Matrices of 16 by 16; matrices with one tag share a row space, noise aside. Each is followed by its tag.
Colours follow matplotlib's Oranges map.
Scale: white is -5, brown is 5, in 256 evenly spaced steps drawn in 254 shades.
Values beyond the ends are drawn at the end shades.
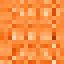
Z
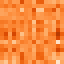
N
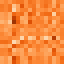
Z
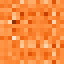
Z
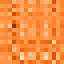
Z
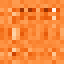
Z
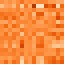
N
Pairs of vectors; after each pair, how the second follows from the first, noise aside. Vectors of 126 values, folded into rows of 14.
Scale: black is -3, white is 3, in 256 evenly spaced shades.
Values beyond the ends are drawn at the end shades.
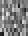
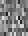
shuffled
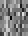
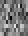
sign-scrambled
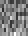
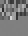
partly zeroed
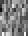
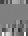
partly zeroed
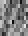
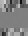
partly zeroed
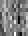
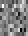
shuffled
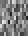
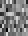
shuffled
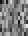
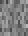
shrunk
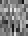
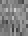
shrunk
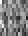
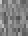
shrunk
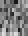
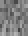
shrunk
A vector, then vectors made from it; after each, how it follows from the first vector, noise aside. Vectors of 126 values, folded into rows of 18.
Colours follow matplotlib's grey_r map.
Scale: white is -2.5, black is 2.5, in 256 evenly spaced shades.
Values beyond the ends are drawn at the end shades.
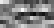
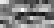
copied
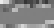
partly zeroed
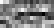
copied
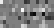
partly zeroed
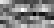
copied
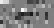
partly zeroed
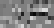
partly zeroed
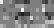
partly zeroed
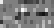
partly zeroed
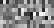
sign-scrambled
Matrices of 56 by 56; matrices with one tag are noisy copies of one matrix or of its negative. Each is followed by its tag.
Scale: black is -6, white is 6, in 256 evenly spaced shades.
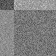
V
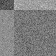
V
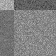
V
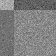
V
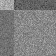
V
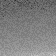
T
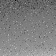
T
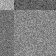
V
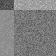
V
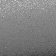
T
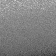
T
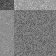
V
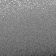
T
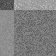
V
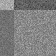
V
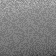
T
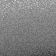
T
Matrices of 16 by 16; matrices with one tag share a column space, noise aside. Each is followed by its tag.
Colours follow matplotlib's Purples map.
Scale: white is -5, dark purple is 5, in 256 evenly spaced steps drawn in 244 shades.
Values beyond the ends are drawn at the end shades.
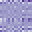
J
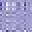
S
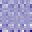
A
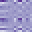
J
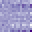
A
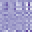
S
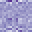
J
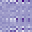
J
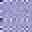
J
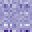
A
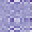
J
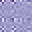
J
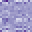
J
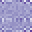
J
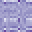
J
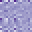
J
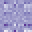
A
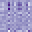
S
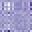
S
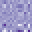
A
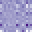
A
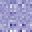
A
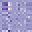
S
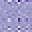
J
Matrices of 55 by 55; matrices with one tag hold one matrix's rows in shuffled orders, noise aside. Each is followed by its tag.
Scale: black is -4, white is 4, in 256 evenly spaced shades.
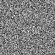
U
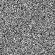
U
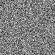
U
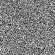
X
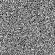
X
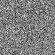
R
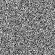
R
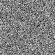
X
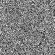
X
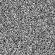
U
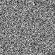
U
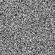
U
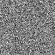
R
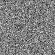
R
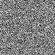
X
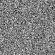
U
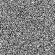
X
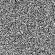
R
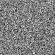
U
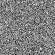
R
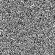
X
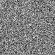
U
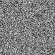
U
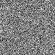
X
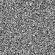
U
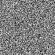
R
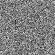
R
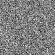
R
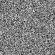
U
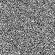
X
